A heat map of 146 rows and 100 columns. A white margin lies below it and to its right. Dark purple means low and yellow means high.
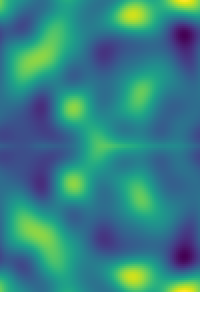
The texture varies smoothly and slowly. There are no lone odd cells. No row or column stands out. It is mirror symmetric from top to bottom.
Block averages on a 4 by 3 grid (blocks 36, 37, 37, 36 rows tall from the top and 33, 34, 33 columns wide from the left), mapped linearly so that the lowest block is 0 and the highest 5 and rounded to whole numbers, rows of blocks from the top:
522 / 042 / 042 / 522
